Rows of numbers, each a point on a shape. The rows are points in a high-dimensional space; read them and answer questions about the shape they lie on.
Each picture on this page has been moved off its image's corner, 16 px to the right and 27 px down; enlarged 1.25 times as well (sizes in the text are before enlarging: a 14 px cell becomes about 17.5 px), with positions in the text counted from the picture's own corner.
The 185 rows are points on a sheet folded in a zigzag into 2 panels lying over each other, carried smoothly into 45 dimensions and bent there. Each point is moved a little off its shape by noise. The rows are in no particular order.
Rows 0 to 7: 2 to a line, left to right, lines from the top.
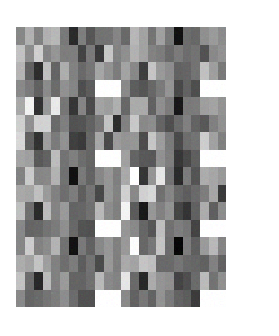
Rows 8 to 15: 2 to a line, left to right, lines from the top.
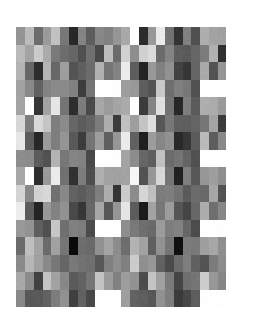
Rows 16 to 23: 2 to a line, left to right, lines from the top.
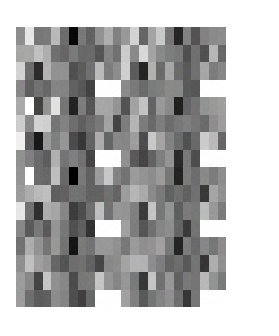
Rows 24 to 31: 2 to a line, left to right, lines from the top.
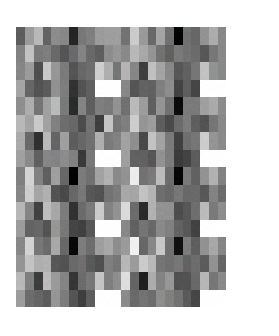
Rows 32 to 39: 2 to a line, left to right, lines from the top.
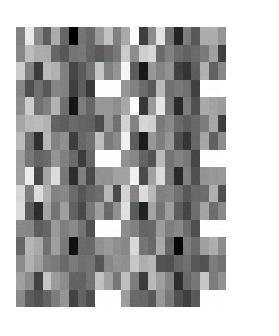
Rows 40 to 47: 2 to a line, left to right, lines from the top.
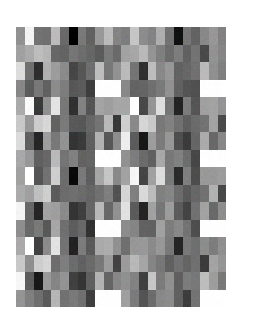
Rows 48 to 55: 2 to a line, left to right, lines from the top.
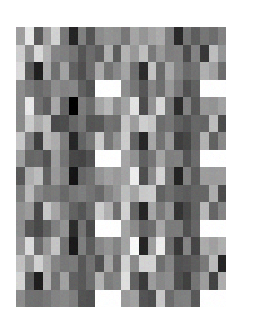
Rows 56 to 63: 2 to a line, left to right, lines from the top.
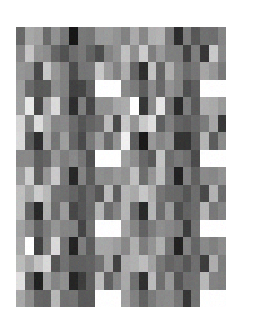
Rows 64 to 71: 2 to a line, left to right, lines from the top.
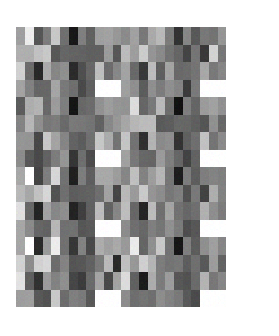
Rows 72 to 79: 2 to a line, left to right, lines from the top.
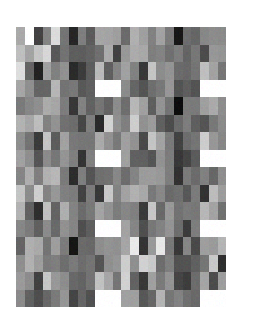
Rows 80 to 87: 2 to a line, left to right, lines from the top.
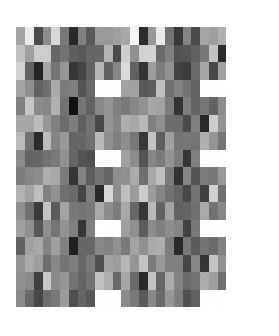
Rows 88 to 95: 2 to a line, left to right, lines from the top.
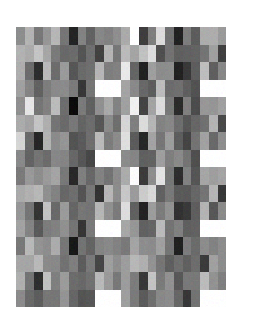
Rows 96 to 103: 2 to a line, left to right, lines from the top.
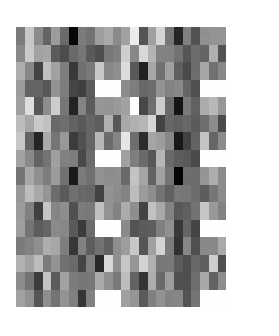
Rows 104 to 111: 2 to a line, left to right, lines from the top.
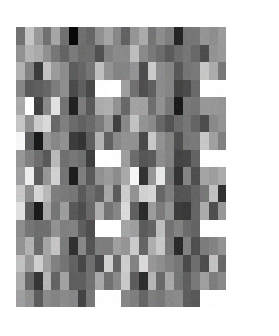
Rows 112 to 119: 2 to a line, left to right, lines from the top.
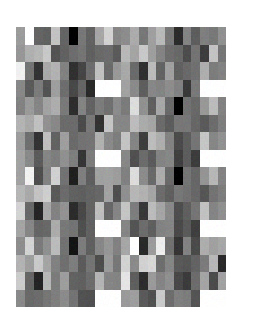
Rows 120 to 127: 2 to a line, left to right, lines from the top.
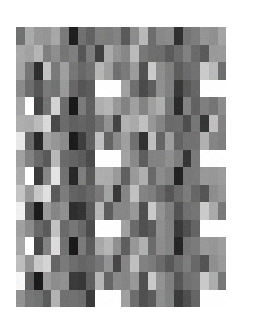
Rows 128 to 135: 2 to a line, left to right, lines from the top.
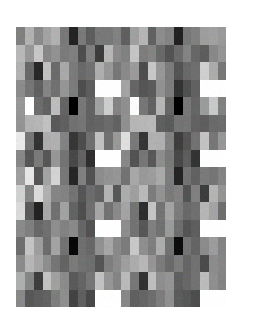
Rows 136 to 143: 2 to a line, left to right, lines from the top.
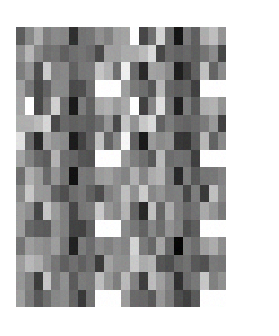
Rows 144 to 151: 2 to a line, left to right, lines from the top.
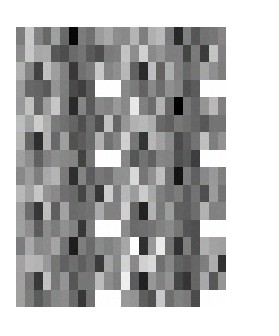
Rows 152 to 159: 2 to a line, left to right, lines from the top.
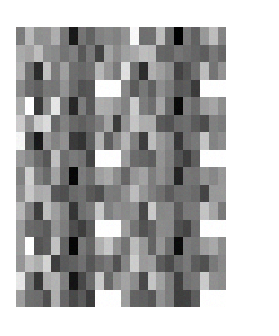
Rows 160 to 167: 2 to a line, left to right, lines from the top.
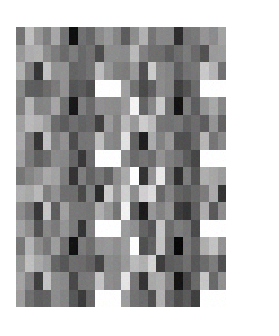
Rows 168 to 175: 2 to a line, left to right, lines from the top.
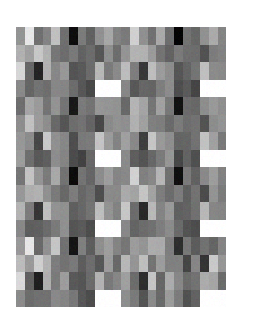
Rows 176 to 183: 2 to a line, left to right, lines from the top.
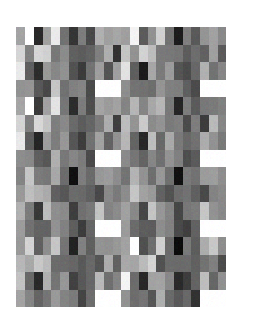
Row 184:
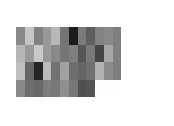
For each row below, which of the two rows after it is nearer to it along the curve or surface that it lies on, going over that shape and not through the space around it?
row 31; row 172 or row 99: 172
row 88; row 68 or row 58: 68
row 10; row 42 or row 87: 42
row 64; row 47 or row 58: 47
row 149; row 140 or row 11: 11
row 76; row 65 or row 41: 41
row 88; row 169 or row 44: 44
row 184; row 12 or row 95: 12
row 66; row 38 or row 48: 38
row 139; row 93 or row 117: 93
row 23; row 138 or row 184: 138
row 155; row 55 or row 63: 63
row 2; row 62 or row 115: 62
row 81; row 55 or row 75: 55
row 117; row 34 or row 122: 122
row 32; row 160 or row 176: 160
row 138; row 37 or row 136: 37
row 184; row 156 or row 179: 179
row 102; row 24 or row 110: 110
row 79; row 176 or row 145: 176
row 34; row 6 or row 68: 68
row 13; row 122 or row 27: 122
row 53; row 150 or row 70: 70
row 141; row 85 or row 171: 171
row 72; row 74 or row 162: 162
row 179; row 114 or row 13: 13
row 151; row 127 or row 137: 137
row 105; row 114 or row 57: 114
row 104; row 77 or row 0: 0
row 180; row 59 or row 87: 59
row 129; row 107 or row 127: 127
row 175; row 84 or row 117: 117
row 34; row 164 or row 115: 164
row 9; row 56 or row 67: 67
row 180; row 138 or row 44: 138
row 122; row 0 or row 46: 46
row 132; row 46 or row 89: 46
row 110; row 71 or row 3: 3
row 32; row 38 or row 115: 115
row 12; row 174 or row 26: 174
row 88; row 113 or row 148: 113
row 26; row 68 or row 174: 68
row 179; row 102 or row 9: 9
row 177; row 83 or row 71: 71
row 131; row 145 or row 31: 31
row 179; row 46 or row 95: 46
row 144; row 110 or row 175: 110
